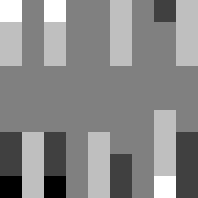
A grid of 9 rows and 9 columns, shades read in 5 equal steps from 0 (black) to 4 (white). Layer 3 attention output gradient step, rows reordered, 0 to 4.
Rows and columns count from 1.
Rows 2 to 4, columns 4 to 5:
2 2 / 2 2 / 2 2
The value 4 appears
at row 1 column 1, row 1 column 3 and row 9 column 8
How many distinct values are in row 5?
1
